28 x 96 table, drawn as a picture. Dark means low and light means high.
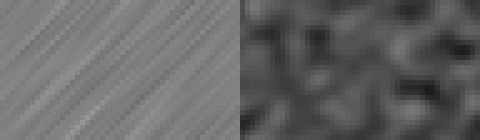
It is made of 1 by 2 panels. Panel 1,1: middling, slanting up to the right, faint in contrast. Panel 1,2: low, blotchy.
